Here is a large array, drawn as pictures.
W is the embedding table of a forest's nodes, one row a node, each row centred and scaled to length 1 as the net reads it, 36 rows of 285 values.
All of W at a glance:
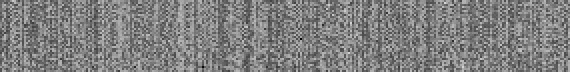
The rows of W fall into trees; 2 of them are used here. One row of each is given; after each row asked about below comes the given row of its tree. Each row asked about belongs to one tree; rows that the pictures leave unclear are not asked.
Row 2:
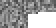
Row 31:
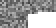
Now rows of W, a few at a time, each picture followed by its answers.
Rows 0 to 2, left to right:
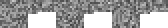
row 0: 31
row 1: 31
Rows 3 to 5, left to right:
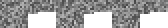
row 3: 31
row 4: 2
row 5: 31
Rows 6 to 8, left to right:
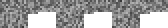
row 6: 2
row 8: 2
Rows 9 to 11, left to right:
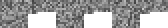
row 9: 31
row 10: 31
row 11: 2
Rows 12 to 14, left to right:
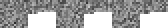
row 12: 2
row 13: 2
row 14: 31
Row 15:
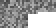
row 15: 2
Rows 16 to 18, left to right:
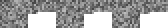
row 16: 31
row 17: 2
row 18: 31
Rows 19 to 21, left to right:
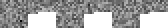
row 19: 2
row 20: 31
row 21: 31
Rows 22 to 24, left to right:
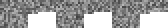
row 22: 2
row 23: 31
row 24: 2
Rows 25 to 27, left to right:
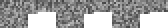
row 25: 2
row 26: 31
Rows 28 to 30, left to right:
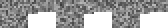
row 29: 2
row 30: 31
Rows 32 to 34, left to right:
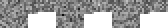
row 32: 31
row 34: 31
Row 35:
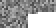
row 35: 31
